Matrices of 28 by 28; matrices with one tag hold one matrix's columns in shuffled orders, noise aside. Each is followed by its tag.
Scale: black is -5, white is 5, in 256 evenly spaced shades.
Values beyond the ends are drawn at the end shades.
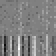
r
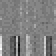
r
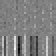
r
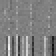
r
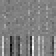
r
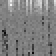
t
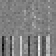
r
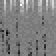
t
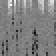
t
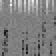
t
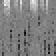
t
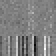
r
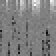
t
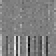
r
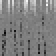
t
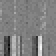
r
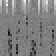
t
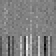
r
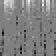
t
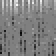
t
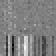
r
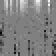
t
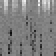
t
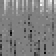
t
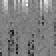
t
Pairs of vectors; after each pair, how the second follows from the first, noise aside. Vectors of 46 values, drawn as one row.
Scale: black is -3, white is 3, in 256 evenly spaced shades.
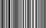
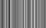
shrunk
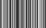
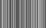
shrunk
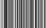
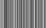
shrunk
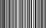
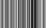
sign-scrambled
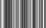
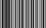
sign-scrambled
